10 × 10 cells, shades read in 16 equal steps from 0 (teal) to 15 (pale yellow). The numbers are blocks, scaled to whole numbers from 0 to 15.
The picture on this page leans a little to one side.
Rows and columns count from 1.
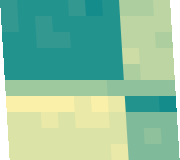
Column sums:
70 68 71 69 69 68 67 84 85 83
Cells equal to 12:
1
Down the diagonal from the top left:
2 1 2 1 1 9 14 7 8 7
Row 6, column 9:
8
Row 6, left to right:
9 9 9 9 9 9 8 8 8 8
